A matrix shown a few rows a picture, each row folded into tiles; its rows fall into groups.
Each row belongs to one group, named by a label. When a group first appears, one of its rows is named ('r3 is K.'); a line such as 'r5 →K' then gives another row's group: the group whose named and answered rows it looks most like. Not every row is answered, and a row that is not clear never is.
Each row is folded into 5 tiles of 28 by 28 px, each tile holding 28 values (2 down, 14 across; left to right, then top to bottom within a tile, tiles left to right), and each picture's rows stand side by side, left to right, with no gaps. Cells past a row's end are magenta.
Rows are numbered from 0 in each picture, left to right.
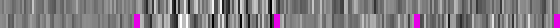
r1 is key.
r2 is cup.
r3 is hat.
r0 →cup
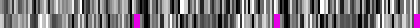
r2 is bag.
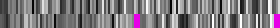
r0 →bag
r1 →hat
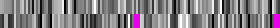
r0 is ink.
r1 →key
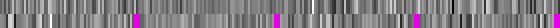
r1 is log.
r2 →cup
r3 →ink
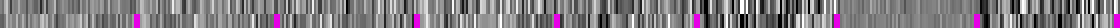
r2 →cup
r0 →log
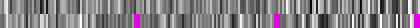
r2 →hat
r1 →hat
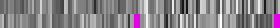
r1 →log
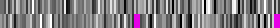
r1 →ink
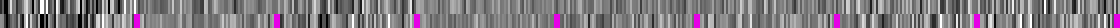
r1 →cup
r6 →hat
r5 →cup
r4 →hat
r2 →hat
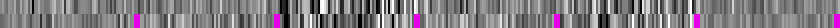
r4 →hat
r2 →bag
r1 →key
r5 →cup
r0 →ink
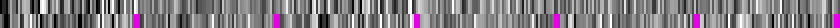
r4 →cup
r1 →hat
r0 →bag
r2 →hat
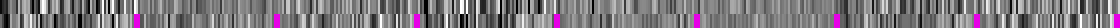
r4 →ink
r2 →hat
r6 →bag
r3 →bag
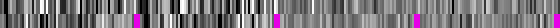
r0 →bag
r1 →bag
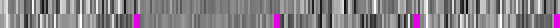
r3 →log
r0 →log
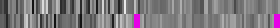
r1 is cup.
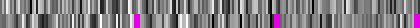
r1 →key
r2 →ink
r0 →hat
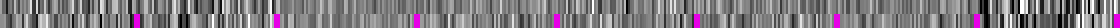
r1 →hat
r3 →key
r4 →cup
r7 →bag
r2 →cup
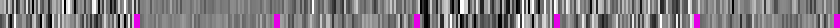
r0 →ink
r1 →log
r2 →cup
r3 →bag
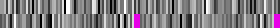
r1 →ink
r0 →ink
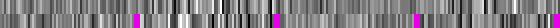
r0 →hat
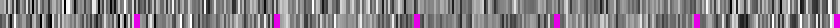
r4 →log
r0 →ink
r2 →log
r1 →cup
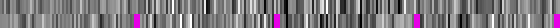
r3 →hat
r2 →bag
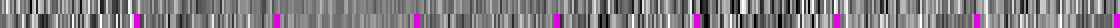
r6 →log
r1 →hat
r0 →hat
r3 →hat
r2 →cup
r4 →hat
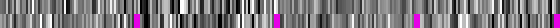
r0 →cup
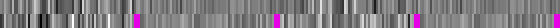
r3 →log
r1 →log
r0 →hat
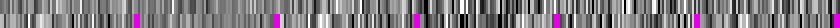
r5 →key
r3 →bag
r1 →cup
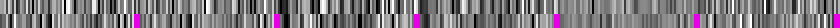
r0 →ink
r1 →ink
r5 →cup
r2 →bag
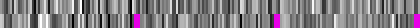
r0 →key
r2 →log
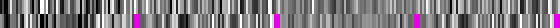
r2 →cup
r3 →hat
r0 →bag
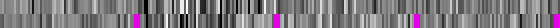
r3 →key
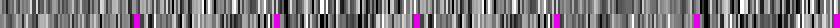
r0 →key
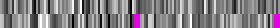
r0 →key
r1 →cup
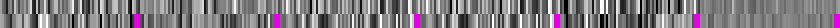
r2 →hat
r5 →cup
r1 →ink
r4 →bag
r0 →key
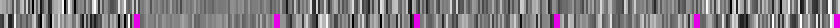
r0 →ink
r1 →log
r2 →key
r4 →cup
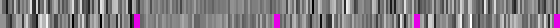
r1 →log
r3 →cup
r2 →ink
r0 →key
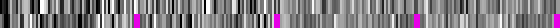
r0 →bag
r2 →log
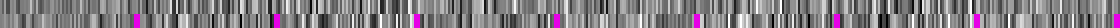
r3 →ink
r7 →key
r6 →hat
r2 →hat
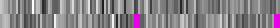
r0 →log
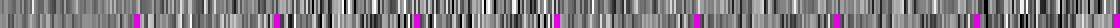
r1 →cup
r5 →ink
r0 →cup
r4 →cup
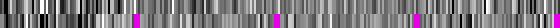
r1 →cup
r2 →cup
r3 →ink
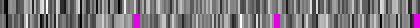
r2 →key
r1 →hat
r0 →bag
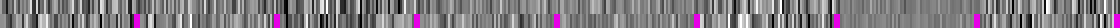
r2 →bag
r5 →key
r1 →cup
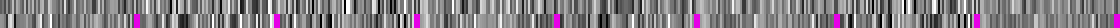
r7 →log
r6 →ink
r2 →ink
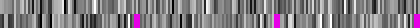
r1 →ink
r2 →cup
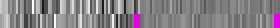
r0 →log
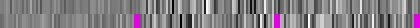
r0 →log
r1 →ink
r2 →key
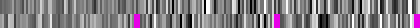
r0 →cup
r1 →ink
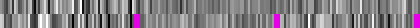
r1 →log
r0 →key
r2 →key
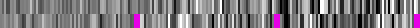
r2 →bag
